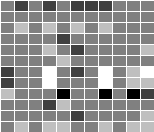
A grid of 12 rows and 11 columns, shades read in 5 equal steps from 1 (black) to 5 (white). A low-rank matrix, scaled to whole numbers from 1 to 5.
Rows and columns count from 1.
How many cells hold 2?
13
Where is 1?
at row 9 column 5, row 9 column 8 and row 9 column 10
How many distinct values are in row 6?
2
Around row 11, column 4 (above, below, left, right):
2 4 3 3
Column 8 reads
2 3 4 3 3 3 5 5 1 3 3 4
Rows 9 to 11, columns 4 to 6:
3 1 3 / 2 4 3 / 3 3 2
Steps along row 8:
up same up down same same up down up same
